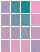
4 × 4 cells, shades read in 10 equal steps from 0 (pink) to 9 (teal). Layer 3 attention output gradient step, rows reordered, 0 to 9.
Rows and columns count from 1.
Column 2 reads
7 5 3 1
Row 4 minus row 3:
0 -2 -3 1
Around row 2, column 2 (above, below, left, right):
7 3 3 6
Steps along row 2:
up up down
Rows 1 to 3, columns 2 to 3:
7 9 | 5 6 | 3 4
